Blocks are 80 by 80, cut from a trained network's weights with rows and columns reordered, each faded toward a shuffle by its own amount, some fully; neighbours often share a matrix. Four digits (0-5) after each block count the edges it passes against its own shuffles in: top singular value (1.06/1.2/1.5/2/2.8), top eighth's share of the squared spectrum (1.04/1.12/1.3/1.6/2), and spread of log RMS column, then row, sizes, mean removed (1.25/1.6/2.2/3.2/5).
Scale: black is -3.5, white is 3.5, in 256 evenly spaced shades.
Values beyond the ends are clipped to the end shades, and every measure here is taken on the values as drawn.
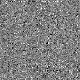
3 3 1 2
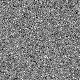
0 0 0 0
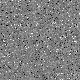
0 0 0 0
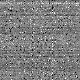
3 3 2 1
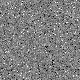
0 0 0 0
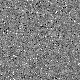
0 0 0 0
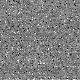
1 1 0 0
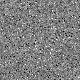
0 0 0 0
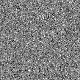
2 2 0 1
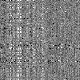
4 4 2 2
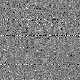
3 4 0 2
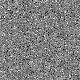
2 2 0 0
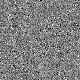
2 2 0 0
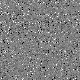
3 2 1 1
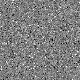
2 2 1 1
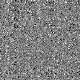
2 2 0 2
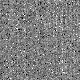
2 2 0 1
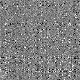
3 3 1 2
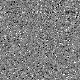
2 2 1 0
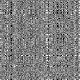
4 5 3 3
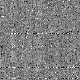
3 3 0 2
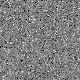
1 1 0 0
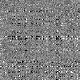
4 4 2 3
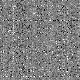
2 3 1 2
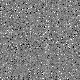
1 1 0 1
